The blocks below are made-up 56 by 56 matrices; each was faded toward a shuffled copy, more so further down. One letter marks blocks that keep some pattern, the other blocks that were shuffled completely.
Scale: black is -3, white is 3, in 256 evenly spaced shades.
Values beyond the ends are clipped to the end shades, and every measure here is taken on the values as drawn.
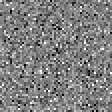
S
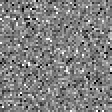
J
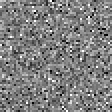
S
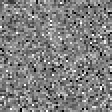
J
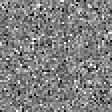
S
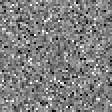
J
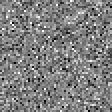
S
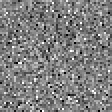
S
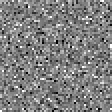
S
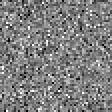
S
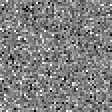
S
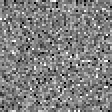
J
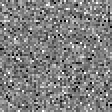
S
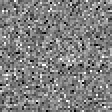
J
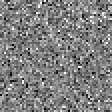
S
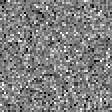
J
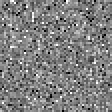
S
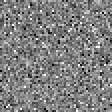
S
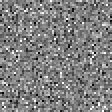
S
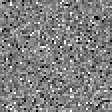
S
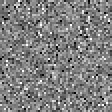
J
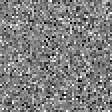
S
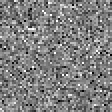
J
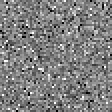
J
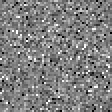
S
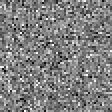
J
